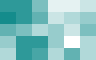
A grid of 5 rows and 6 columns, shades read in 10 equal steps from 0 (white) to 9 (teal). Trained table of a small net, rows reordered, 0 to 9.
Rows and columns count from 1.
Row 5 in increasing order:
3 3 3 6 7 8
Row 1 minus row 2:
-1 0 -1 -1 -2 -2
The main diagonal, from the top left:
8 8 3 4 6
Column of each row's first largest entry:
1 1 1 2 2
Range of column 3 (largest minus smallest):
5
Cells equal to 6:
3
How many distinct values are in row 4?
4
